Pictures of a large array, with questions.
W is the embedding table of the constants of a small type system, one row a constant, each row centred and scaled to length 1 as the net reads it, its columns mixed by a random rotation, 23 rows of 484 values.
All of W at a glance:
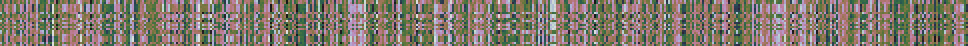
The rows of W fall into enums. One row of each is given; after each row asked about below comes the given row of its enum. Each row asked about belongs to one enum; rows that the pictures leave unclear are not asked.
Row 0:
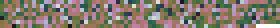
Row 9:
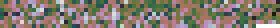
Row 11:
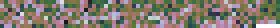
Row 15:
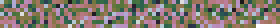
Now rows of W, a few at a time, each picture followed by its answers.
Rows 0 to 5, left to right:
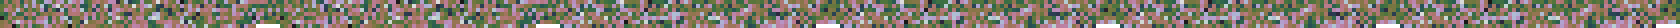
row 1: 0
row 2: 11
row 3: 11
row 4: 11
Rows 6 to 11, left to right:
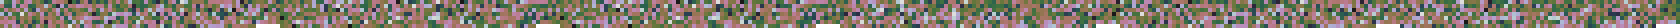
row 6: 15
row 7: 0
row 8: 0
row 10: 15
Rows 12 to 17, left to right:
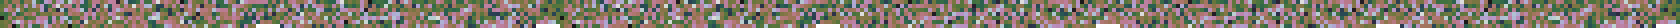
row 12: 0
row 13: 11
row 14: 0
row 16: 15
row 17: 11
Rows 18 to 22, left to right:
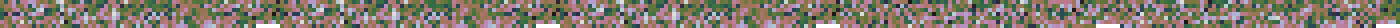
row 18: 9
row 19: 9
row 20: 9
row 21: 15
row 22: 11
